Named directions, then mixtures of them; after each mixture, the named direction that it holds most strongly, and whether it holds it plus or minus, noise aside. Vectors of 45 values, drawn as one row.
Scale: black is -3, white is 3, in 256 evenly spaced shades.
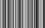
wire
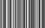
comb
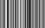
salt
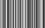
wire, plus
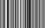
salt, plus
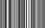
salt, minus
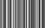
comb, plus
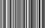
comb, plus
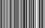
wire, minus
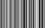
wire, minus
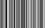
salt, minus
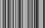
wire, plus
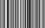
salt, plus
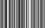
salt, minus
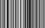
salt, plus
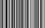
comb, minus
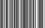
wire, minus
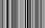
comb, minus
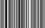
salt, minus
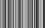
wire, plus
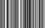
salt, plus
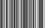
wire, minus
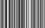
salt, minus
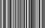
comb, plus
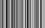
comb, minus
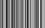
comb, minus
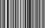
salt, plus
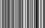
wire, plus
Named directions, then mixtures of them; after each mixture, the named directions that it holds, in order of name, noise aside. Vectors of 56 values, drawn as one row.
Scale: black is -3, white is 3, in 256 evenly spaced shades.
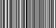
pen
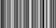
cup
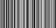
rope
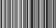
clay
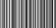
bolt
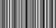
bolt, cup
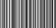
bolt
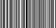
pen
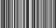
cup, rope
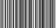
rope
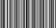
cup, pen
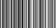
clay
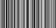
rope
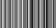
clay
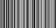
rope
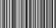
bolt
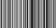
clay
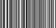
pen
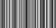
bolt, cup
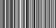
pen, rope
